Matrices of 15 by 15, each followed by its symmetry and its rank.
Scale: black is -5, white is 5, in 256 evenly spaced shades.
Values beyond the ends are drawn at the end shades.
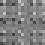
antisymmetric, rank two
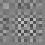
symmetric, rank two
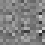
neither, rank three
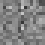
neither, rank three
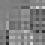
antisymmetric, rank two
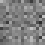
neither, rank three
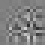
antisymmetric, rank two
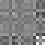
symmetric, rank two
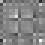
symmetric, rank two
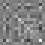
symmetric, rank three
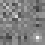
symmetric, rank three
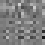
neither, rank three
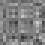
antisymmetric, rank two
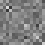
symmetric, rank three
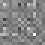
symmetric, rank three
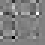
antisymmetric, rank two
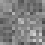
symmetric, rank three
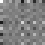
symmetric, rank two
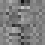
neither, rank three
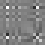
symmetric, rank two
